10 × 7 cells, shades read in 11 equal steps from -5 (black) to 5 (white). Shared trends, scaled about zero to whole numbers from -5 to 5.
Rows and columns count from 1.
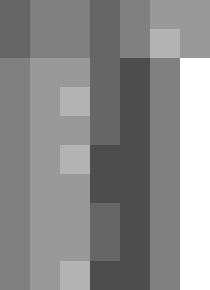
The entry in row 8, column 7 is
5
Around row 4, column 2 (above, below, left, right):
1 1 0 2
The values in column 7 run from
1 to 5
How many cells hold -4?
0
